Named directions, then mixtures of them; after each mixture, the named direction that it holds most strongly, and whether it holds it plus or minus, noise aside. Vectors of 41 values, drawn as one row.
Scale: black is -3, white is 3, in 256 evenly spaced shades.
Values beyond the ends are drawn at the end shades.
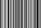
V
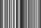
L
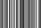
L, plus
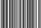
V, minus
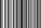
V, plus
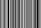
V, plus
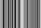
L, minus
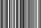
L, plus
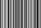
V, plus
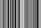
L, minus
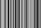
V, plus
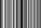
L, plus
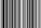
V, minus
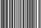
V, minus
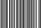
V, minus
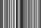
L, plus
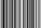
V, minus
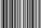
V, minus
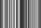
L, plus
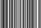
V, minus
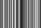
L, plus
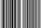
L, minus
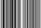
L, minus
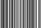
V, minus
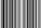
V, minus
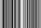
L, minus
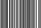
V, minus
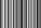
V, plus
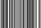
V, minus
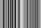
L, minus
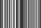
L, plus
